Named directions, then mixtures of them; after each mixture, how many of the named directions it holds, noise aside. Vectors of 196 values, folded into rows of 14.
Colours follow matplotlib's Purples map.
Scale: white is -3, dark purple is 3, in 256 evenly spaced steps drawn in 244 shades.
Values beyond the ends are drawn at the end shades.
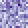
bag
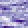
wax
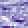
one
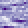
one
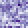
two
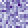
one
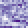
two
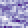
two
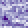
two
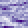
one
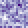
two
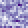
two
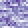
two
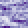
one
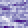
one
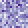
one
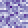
two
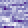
one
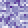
two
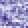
two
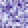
two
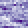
one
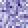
one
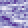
one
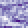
two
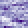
one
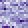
two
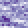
one
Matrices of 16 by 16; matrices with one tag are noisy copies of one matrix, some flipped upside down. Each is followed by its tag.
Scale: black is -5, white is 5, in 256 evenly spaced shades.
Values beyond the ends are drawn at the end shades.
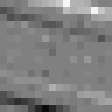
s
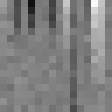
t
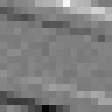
s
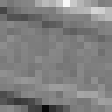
s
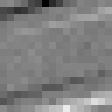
s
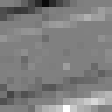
s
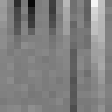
t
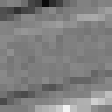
s
